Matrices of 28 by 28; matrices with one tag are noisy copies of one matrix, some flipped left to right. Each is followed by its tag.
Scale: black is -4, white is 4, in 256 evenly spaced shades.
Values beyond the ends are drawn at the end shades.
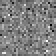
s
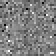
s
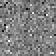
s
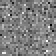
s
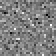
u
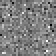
s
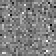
s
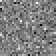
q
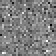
s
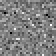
u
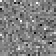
q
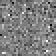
s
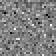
u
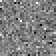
q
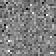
s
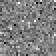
q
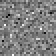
u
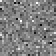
q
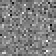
s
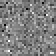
s
